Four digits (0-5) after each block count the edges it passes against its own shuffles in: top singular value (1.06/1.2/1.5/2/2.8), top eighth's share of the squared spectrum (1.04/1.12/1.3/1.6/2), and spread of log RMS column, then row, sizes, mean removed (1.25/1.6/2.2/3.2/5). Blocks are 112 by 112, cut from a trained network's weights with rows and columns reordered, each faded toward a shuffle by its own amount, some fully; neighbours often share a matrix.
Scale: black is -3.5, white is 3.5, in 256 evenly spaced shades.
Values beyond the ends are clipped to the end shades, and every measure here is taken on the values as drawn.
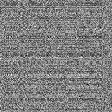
4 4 1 2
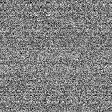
3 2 0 1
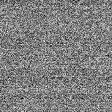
3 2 0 1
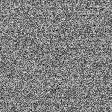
2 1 0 0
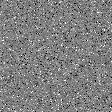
0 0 0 0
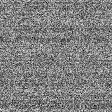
3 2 0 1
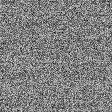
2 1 0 0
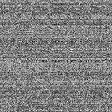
4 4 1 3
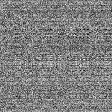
4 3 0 2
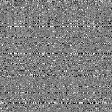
5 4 1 4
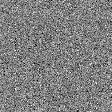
2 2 1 0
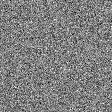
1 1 0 0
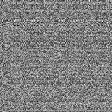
4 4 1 2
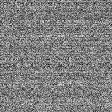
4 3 0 2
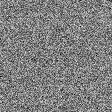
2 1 0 0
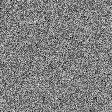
0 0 0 0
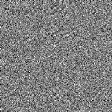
4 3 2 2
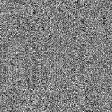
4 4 2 1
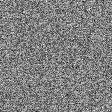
1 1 0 0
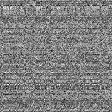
4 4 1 2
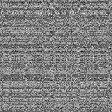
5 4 1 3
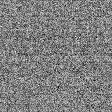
2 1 0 0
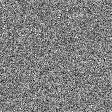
0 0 0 0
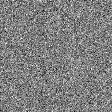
1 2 0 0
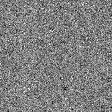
2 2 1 1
